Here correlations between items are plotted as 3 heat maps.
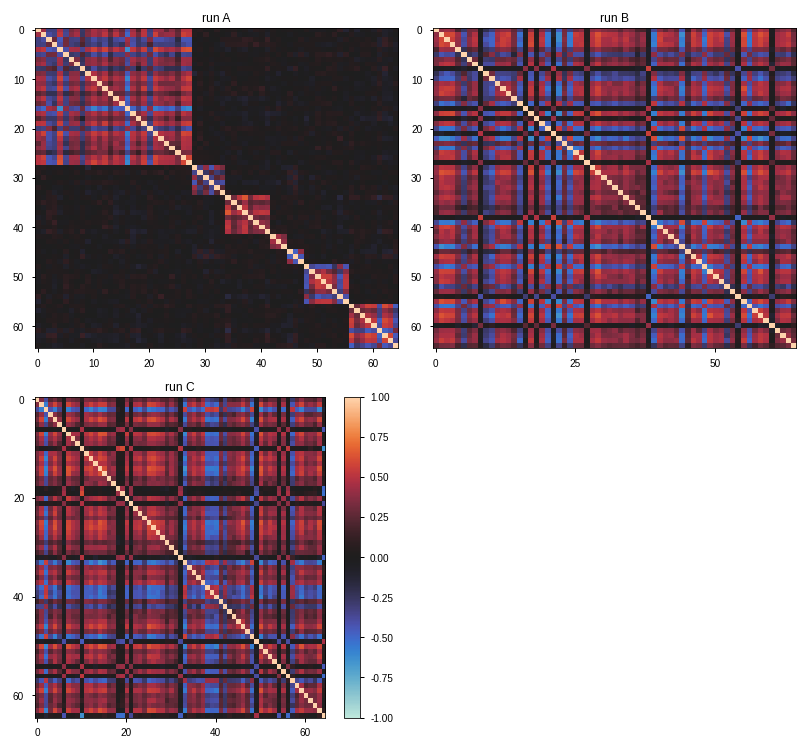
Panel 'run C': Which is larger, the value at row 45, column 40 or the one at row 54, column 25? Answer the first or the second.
the second
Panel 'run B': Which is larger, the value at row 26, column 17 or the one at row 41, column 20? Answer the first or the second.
the first
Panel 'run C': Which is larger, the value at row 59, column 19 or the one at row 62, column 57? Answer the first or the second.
the first
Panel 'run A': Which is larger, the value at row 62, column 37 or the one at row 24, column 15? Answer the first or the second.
the second
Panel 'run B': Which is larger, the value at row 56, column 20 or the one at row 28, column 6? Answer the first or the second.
the first
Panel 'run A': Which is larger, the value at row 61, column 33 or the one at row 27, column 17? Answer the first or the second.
the second
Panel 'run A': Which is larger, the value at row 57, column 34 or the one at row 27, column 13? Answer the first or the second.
the second
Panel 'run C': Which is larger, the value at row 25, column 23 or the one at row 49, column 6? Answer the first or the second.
the first
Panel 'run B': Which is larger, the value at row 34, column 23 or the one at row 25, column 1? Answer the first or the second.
the second
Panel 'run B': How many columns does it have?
65
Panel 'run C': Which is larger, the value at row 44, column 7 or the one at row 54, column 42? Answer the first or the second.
the first
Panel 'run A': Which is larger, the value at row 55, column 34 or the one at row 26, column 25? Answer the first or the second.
the second
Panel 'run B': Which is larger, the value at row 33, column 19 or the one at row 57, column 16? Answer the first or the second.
the first
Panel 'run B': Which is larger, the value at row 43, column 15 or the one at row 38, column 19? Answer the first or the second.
the second
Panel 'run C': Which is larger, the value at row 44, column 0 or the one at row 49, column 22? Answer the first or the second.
the first
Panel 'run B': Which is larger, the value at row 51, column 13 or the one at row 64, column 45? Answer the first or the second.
the first
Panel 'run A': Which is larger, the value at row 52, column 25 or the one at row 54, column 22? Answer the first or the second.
the second
